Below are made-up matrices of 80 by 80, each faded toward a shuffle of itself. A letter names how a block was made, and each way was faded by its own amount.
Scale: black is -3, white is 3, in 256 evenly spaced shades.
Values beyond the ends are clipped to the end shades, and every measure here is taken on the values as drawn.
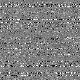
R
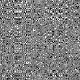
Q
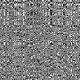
Q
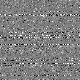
R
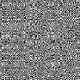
Q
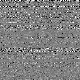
R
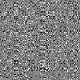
Q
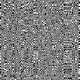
Q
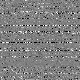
R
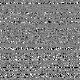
R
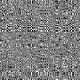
Q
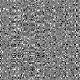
Q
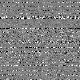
R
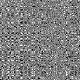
Q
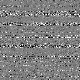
R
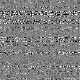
R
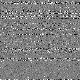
R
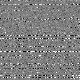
R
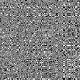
Q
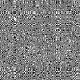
Q
